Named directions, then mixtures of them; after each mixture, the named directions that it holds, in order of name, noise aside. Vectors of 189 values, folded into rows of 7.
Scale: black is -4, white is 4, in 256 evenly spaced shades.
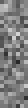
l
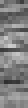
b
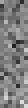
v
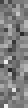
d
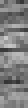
b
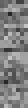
b, d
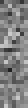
b, d, l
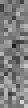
d, v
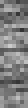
b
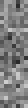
b, l, v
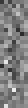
d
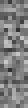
b, d, l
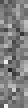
d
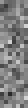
d, l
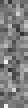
d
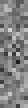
l, v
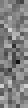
d, l, v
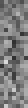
d, v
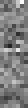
b, l, v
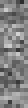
b, l, v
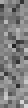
v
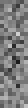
d, l, v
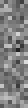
b, l, v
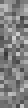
l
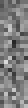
d, v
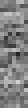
b, l
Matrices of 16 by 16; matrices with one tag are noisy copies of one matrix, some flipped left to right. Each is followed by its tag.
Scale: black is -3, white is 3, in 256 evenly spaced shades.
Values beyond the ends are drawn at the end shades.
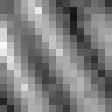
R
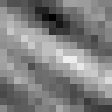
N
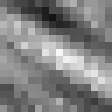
N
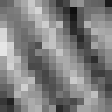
R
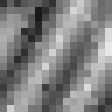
R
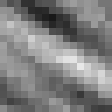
N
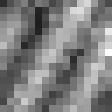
R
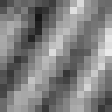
R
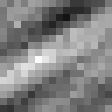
N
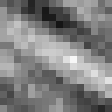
N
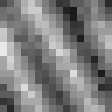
R
